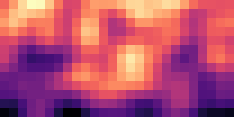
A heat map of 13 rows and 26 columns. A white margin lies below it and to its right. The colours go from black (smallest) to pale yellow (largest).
Stripes: none. Slope: up to the top. Lone odd cells: none. Grain: blotchy.
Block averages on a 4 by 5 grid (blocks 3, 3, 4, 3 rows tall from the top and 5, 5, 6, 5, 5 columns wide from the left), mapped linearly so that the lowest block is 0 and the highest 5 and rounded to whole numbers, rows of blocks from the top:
5 4 4 5 3 / 3 3 4 3 3 / 1 2 4 2 2 / 0 0 1 1 0
